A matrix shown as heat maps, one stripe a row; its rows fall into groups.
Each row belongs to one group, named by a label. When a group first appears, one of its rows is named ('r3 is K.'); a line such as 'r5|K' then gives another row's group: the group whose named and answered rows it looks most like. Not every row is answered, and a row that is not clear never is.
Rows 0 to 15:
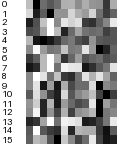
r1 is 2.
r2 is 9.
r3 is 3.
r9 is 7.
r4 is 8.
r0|2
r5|7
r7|9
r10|7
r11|7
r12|7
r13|9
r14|7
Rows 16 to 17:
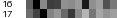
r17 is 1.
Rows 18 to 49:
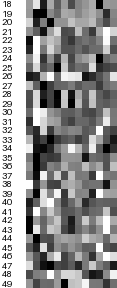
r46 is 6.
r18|7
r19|2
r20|2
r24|7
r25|7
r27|8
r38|2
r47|8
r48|9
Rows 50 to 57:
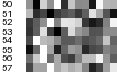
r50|6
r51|8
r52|9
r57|9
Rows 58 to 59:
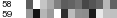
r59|6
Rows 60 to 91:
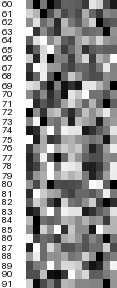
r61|8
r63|2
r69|8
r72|1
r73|7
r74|9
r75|2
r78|9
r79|9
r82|7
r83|9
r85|6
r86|2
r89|9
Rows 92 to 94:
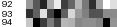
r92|6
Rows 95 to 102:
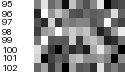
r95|7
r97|6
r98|9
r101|2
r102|7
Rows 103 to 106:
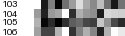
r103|2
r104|6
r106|6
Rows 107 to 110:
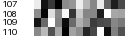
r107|2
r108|6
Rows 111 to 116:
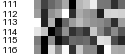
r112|6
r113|2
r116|6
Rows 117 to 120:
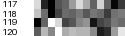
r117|2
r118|8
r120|9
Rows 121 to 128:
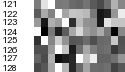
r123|6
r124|2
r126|3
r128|3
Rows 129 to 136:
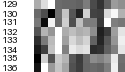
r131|6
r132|9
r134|9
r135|1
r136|1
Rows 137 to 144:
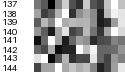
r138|6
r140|6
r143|8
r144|9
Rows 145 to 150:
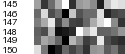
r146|7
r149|7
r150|8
